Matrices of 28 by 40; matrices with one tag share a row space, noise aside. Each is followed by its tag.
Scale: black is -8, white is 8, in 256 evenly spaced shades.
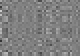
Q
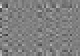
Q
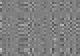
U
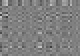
Q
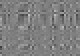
U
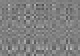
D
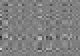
Q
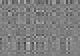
D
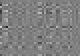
Q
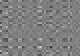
Q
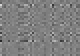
U
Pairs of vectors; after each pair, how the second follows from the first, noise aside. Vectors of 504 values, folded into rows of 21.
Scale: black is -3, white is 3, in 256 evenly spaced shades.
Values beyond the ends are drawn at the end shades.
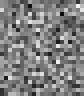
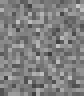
shrunk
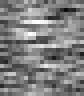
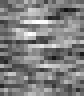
copied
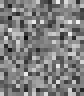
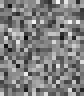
copied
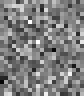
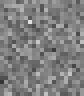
shrunk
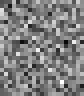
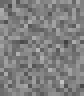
shrunk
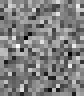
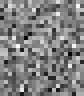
copied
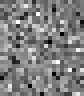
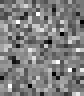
copied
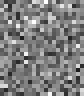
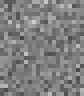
shrunk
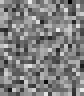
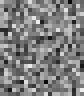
copied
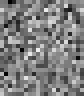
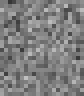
shrunk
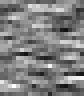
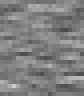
shrunk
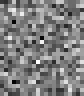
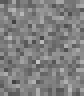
shrunk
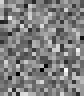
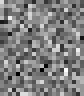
copied
